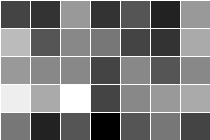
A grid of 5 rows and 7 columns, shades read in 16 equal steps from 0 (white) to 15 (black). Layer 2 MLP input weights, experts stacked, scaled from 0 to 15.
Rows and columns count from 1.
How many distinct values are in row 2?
7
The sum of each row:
70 57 55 35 75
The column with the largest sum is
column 4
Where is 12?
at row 1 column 2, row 1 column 4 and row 2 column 6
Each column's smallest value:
1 5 0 8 7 6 5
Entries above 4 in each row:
7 6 7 5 7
